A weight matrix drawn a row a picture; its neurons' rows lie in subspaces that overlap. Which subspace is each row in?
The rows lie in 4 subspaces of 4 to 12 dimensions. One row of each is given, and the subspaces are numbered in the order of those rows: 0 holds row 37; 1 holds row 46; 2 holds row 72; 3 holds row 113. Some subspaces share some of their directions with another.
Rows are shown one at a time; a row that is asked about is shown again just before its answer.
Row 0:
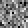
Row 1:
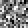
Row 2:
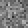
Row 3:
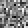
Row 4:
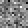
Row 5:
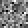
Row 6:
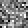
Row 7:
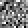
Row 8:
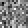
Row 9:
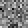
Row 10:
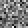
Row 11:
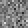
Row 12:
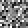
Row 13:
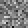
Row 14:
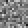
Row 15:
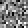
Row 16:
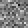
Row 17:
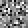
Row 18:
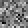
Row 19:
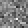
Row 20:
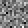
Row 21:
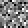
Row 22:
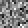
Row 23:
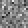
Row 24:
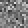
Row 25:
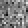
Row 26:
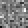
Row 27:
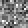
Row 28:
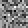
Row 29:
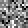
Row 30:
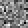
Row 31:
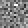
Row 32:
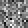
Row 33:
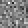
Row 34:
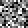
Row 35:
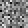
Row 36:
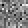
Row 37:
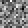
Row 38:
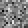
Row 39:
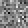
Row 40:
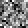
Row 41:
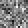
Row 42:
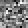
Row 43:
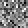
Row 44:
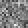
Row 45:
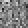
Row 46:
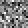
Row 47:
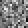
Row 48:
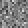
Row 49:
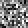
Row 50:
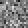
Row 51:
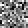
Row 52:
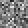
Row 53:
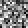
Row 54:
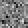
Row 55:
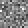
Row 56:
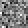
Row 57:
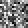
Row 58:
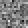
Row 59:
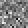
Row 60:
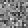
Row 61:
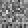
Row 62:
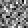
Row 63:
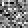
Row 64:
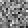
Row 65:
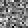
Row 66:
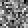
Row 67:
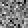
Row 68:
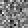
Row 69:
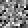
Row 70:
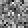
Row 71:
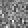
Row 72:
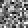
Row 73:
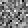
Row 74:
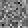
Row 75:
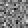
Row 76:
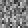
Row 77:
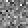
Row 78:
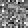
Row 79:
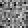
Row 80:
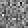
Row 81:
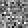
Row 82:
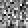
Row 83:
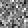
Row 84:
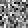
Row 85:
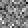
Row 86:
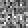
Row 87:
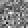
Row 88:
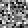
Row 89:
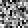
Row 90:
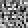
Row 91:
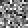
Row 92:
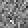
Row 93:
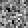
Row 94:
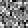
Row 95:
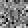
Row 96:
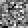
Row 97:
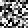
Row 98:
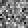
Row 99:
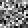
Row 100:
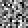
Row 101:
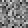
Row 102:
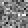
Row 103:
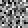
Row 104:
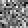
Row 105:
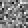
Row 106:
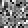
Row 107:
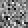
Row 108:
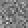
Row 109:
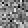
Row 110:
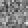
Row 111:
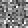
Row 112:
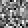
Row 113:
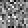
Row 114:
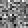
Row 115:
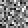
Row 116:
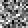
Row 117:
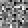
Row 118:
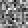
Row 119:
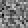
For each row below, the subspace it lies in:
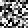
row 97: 1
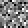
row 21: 1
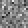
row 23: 2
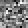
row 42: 1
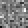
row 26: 2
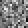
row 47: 1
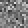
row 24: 3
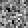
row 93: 1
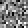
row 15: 2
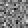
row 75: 3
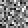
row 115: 3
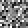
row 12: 1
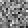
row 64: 1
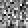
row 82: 3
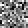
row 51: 0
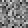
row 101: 3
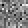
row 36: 3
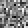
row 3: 3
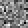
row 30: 2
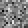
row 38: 1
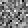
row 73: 1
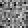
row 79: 1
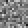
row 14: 3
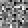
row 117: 1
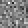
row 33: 3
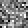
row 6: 1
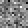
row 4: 3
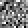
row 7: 2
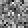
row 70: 2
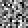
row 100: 1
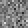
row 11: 3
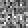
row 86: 3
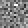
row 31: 1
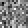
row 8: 1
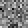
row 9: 1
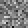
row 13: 2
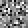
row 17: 1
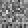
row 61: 1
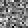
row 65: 3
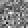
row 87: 2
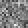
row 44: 3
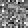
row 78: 1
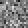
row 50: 2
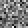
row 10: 3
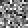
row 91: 1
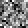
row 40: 1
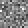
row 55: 0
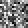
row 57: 3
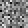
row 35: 3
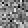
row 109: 1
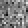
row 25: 2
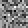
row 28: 1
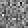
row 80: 3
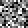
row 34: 1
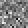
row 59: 2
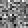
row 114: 3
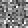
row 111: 2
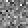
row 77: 3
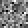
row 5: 1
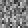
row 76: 3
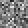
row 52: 0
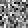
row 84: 3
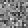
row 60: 2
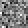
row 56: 1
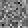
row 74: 3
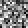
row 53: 2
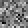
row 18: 2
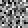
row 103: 3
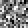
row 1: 1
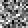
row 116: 1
